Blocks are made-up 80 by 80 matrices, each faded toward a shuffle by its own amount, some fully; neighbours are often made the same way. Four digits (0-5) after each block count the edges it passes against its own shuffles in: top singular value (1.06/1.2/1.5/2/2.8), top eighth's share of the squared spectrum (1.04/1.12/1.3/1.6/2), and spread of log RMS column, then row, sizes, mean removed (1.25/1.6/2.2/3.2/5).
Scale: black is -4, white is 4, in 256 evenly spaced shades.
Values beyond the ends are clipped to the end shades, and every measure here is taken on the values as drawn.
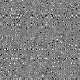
4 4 2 2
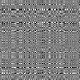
5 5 3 4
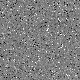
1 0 0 0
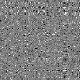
4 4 2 2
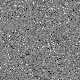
1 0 0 0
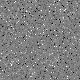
0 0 0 0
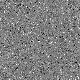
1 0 0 0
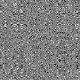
4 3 2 1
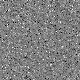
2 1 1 0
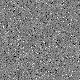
2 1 1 0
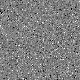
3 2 1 0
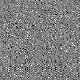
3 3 2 1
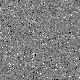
2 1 0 0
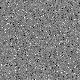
2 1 0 0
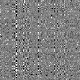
4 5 3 2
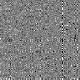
4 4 3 2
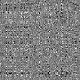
4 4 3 2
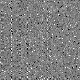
4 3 2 0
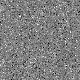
2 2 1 0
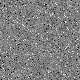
1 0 0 0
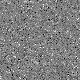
1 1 0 0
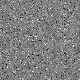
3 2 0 0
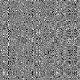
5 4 3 2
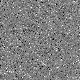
0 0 0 0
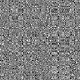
4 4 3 2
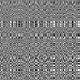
5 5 4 4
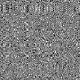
4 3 2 2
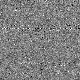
2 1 0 2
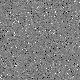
0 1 0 0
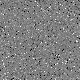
0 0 0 0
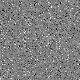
0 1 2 1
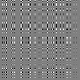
5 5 5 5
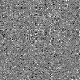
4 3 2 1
